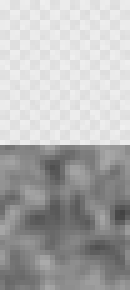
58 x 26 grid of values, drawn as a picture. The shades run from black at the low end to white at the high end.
The table splits into 2 rows of 1 panel. Panel 1,1: very high, checkered, faint in contrast. Panel 2,1: middling, blotchy.
